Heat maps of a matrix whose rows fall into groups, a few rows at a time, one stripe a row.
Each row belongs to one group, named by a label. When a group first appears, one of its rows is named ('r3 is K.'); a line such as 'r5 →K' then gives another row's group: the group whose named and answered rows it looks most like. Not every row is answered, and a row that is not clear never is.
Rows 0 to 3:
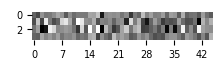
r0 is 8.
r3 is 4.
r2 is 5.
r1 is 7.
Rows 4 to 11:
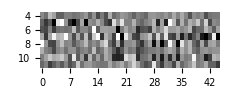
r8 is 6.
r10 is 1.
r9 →6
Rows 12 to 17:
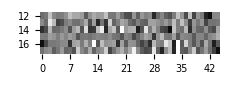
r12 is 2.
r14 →4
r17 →8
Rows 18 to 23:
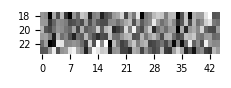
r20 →1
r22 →5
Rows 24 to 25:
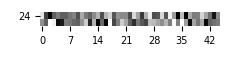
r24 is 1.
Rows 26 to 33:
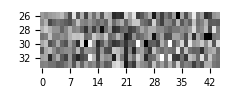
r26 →1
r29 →2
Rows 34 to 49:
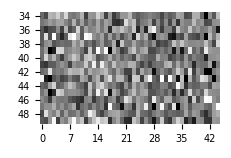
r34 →4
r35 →1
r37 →7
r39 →5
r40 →7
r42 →2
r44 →2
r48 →7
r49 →2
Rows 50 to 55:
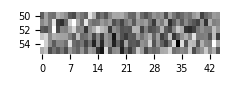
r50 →7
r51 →7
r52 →2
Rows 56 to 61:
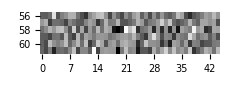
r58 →1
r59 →8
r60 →4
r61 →6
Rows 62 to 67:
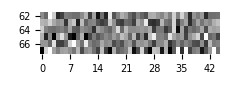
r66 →7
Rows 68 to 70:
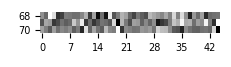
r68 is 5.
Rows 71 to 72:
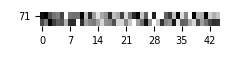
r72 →8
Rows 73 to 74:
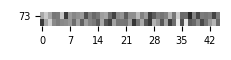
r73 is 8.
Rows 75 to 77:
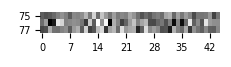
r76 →5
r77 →4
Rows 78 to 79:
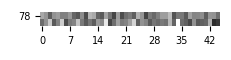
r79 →8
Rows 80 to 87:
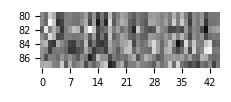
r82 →7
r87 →8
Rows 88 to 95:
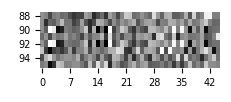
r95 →5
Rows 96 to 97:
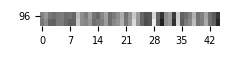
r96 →8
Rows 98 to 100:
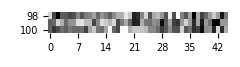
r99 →2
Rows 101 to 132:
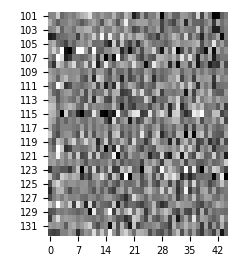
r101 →2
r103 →2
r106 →7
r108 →4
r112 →1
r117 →1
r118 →1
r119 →4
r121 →8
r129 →4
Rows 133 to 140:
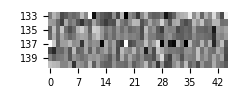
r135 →7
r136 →7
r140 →8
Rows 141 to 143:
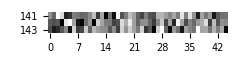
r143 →8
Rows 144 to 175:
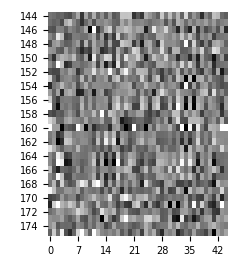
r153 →1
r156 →1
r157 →1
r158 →6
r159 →6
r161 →5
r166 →1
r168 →7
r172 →2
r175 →7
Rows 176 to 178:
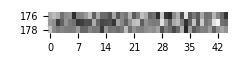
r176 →8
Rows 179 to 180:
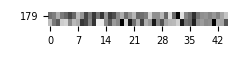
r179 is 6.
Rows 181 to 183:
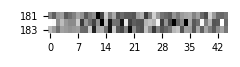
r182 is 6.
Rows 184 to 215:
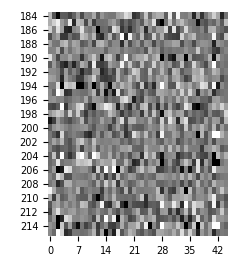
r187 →4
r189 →2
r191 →4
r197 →2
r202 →7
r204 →7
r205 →2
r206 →5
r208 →5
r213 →5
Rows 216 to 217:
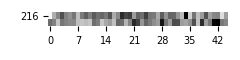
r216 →6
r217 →2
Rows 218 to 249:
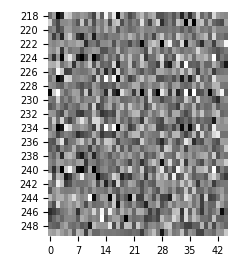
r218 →5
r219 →1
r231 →4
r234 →5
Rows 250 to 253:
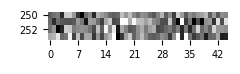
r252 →5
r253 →8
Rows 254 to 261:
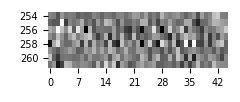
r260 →1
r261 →5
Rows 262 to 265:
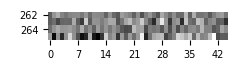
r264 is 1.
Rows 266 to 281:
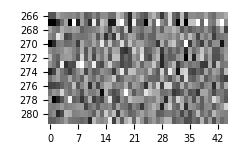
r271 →1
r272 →1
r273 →7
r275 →8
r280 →5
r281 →4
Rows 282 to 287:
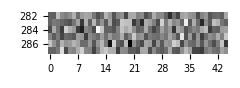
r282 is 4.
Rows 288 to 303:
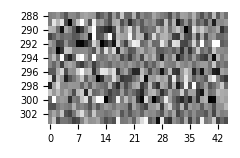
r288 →4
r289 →7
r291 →4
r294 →7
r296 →2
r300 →7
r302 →7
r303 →8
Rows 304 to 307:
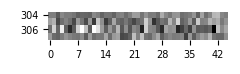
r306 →7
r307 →1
